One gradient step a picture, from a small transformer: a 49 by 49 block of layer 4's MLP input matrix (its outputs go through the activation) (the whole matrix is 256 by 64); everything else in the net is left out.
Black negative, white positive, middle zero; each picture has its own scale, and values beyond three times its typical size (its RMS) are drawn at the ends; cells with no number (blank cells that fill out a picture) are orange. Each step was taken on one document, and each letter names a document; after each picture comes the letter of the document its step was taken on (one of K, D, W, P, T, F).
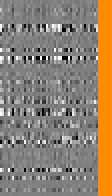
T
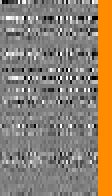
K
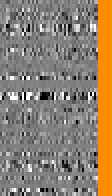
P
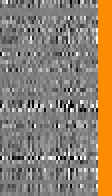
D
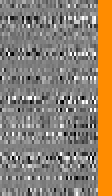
P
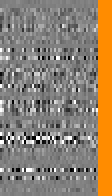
T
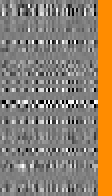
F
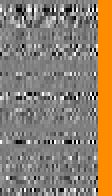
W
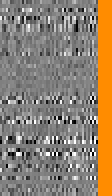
P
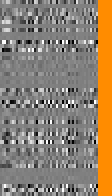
F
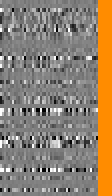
T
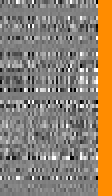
D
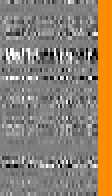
K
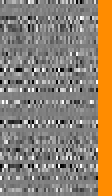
D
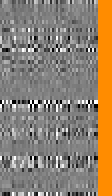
F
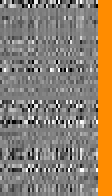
D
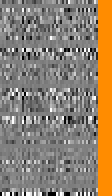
P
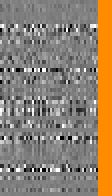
T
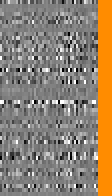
D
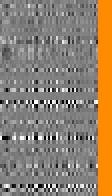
F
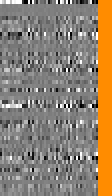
D
